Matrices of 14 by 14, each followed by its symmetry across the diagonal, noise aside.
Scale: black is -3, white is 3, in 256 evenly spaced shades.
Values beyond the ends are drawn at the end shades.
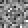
symmetric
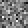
neither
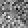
antisymmetric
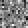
neither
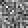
symmetric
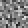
antisymmetric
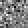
antisymmetric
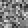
antisymmetric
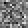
neither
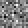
antisymmetric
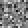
antisymmetric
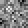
symmetric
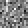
neither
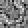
symmetric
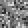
antisymmetric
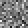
neither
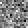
neither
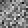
symmetric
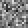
neither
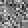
antisymmetric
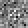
symmetric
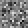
symmetric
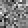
antisymmetric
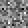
antisymmetric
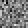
neither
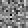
neither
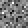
symmetric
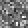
symmetric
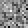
symmetric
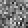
neither
